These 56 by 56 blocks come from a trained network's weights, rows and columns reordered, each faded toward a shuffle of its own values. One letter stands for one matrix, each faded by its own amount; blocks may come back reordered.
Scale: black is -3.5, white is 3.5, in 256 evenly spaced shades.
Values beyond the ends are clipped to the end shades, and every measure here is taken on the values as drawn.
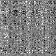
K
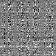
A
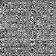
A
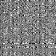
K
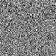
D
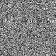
D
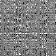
A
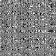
K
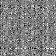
K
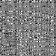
K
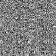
D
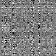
A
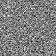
D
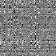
A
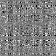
K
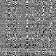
A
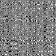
K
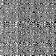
K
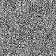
D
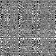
A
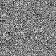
D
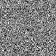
D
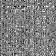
K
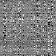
A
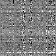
A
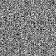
D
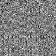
D
